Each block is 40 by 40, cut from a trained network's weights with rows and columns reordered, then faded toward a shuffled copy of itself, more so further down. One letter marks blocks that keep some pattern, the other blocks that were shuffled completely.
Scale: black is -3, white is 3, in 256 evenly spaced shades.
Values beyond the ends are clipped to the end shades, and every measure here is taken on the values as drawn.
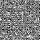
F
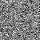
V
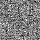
F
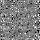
F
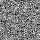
V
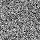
V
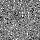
V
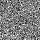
V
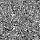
F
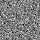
V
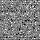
F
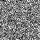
F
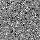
V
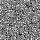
V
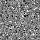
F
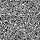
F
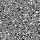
V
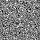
V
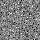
V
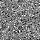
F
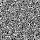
V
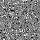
F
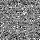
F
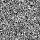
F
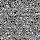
F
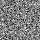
V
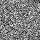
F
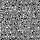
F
